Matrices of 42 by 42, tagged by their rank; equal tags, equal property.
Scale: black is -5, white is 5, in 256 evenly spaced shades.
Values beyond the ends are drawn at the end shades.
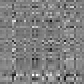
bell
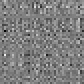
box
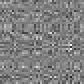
box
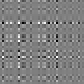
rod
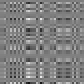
rod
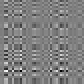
rod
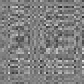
bell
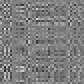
bell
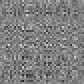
box
